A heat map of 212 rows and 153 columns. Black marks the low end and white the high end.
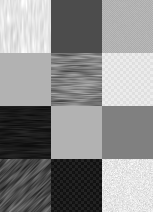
It is made of 4 by 3 panels. Panel 1,1: very high, streaked downward, faint in contrast. Panel 1,2: low, flat. Panel 1,3: high, checkered, faint in contrast. Panel 2,1: high, flat. Panel 2,2: middling, streaked across. Panel 2,3: very high, checkered, faint in contrast. Panel 3,1: very low, streaked across, faint in contrast. Panel 3,2: high, flat. Panel 3,3: middling, flat. Panel 4,1: low, slanting up to the right. Panel 4,2: very low, checkered, faint in contrast. Panel 4,3: very high, fine-grained, faint in contrast.
